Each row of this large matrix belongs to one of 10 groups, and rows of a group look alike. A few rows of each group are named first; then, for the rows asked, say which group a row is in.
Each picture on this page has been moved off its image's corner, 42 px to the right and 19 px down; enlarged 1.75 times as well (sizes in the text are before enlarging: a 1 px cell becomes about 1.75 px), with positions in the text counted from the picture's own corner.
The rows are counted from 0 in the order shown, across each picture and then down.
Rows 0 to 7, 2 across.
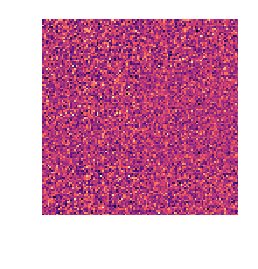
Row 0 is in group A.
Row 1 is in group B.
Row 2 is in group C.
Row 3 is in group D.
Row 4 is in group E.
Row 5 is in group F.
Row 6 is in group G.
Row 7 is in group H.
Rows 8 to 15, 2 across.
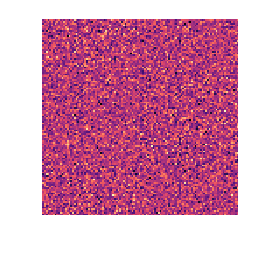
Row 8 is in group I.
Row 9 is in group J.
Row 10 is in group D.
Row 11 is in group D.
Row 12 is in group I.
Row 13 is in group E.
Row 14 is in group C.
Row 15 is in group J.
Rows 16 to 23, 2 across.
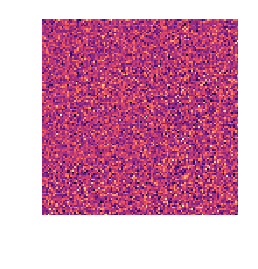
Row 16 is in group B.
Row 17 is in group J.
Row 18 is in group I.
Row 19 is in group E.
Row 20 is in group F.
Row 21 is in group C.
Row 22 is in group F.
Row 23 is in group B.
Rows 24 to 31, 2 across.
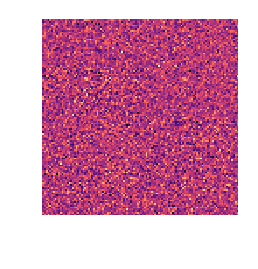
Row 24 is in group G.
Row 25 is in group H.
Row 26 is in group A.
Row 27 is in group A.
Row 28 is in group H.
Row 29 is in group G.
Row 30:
E
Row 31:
D
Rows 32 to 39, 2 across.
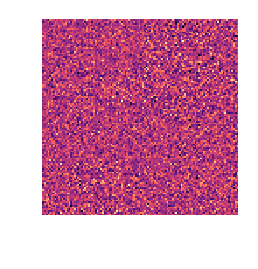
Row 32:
G
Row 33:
F
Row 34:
G
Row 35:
A
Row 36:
F
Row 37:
A
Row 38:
C
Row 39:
E
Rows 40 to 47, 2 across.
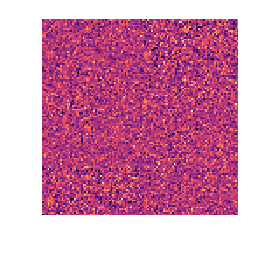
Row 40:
G
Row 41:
G
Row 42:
B
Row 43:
D
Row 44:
J
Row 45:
H
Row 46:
G
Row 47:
D
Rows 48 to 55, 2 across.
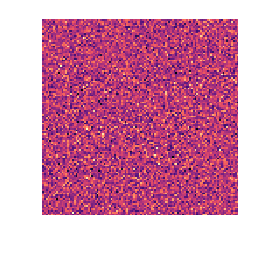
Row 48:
H
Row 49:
E
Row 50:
D
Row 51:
I
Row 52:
I
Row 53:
H
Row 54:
A
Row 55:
E
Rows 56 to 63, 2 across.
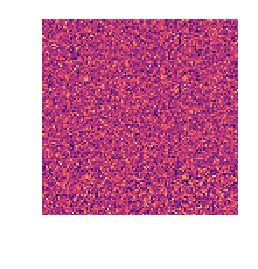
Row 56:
H
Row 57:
J
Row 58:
I
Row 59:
J
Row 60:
H
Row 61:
D
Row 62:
A
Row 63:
I
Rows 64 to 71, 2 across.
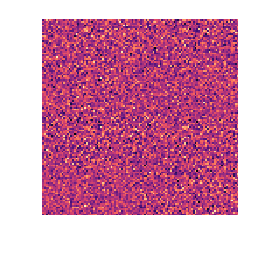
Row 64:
I
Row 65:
A
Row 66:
B
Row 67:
E
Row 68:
A
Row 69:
A
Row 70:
B
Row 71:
C
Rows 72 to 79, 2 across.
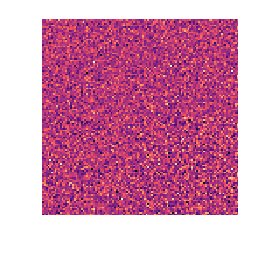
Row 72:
D
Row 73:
A
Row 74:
J
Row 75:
E
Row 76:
F
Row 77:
E
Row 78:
G
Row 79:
E
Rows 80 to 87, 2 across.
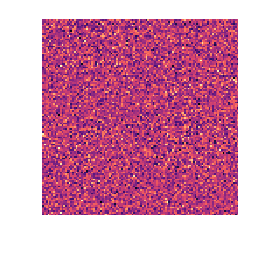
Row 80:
C
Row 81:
G
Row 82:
D
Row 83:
I
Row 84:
H
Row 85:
G
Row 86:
F
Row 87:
B
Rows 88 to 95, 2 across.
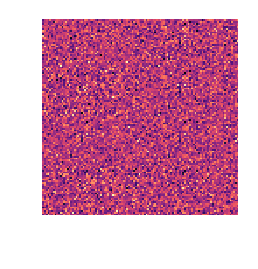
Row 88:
H
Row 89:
J
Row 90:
C
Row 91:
J
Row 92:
J
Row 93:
J
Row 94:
C
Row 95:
F
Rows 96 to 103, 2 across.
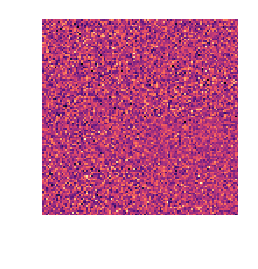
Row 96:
C
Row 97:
D
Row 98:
G
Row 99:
B
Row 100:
F
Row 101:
J
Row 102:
A
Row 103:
B
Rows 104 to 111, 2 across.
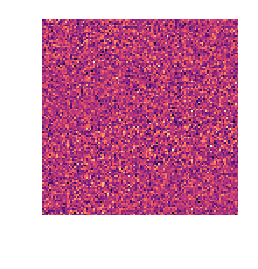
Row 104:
D
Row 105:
F
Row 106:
J
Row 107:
D
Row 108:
I
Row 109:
G
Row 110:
I
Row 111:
D
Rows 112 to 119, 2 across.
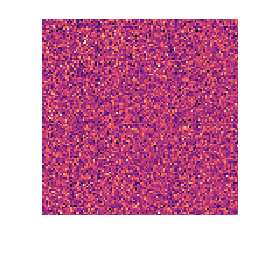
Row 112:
C
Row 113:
H
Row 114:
F
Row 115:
D
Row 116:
D
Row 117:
A
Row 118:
H
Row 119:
H
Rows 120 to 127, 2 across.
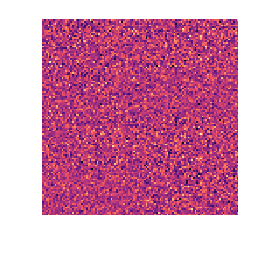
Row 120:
F
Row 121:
I
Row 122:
F
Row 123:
D
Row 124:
C
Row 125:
B
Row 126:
A
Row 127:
G
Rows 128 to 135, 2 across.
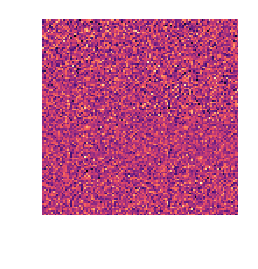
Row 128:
A
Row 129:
F
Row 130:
B
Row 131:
J
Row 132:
B
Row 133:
B
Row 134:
J
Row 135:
B
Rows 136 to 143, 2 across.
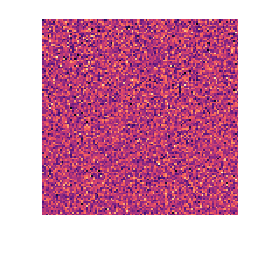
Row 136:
H
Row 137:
A
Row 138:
E
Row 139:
J
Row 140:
J
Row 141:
H
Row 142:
A
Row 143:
I
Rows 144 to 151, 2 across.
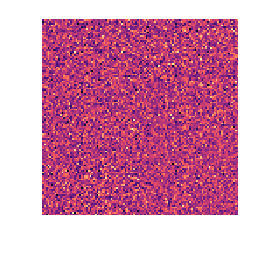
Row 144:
G
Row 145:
I
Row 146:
J
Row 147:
C
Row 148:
E
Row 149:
I
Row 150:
A
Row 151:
B
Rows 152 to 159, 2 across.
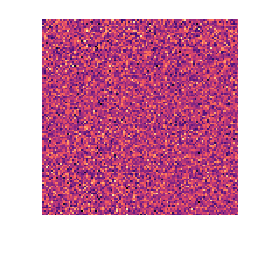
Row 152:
A
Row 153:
G
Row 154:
D
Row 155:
F
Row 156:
I
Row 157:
F
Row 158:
C
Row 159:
D
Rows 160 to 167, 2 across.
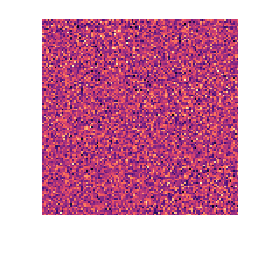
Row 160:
C
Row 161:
J
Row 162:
J
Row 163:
I
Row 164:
A
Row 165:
F
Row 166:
J
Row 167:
G
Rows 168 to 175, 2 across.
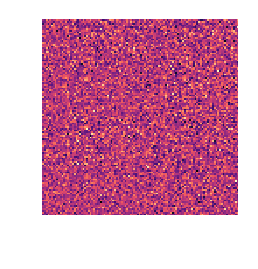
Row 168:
C
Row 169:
C
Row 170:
I
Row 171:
I
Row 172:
I
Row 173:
G
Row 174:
D
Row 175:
D
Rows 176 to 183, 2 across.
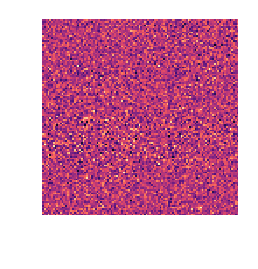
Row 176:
E
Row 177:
F
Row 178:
G
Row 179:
B
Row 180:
E
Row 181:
H
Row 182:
I
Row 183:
B
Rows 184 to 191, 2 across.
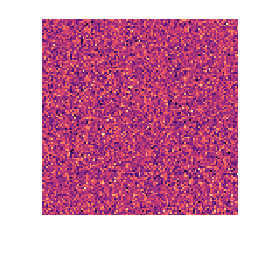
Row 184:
J
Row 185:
E
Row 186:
D
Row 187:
B
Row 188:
B
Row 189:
G
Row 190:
C
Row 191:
C
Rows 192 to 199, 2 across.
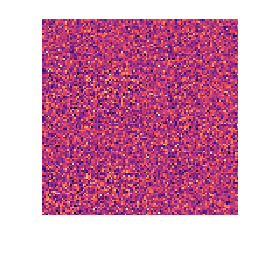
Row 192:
H
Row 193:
H
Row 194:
D
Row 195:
H
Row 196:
A
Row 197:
E
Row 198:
D
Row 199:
F
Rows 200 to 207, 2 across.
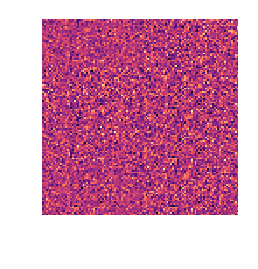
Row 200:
B
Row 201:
E
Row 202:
E
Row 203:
D
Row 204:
B
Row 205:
D
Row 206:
D
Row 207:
D
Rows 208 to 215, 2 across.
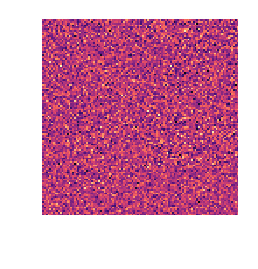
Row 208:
F
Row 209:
A
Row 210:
E
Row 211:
F
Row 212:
I
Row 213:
B
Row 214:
F
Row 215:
D
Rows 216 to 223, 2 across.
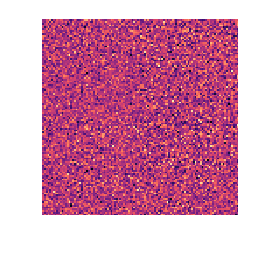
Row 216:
E
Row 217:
H
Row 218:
J
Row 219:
E
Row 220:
I
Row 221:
C
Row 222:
J
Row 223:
B
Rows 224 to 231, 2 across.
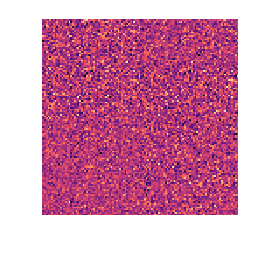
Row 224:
E
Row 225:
D
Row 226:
E
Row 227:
E
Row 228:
D
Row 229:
F
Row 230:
B
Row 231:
I
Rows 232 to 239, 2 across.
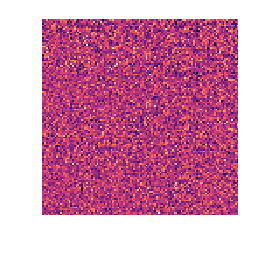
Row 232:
C
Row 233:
G
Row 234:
B
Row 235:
G
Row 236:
A
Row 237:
E
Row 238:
J
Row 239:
H
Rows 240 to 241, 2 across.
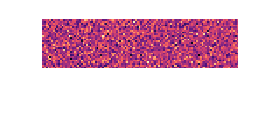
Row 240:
E
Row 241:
F
